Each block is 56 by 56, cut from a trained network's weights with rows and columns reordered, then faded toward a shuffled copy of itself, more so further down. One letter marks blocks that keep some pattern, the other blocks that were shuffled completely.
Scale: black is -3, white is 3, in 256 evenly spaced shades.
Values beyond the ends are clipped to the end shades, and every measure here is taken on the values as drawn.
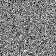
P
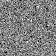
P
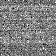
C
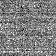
C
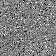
P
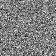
P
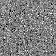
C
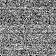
C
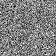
P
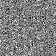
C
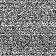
C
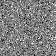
P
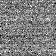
C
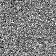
P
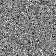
P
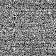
C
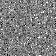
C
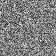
P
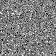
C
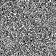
P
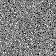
P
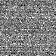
C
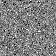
P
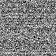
C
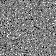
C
